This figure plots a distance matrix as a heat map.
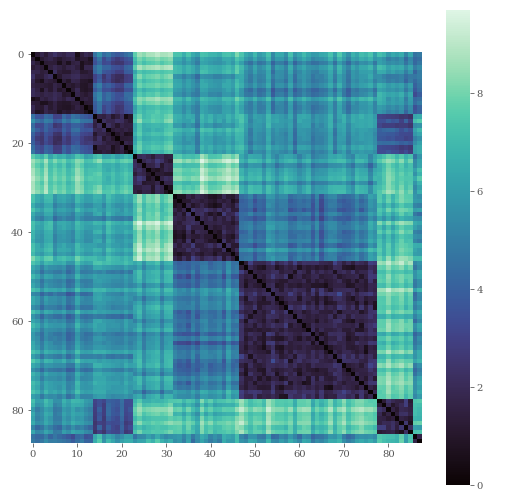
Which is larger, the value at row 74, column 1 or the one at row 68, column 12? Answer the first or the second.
the first
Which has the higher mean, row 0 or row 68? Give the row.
0
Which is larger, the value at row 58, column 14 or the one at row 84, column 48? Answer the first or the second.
the second
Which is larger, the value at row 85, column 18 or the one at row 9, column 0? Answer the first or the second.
the first
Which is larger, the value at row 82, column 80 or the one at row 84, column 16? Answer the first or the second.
the second
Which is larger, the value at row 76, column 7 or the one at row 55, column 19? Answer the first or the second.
the first
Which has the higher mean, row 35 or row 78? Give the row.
78
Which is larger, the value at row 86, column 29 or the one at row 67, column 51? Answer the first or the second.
the first
